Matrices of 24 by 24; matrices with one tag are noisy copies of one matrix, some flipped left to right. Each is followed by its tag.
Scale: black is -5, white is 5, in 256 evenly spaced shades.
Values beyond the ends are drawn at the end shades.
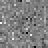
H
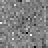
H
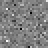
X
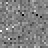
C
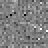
C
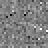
C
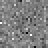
H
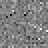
C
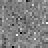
H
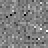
C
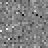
C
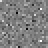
X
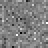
H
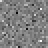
X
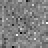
H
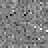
C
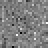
H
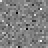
X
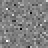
X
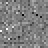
C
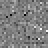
C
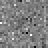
H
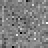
H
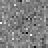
H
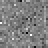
H
